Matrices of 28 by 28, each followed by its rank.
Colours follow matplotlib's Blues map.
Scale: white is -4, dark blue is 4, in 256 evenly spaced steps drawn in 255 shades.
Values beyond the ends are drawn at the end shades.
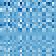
two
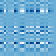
one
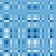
one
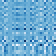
two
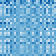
two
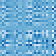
two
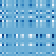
one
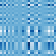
one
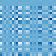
one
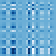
one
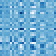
two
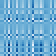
one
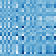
two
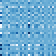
two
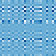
one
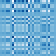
one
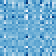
two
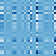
one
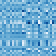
two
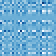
two
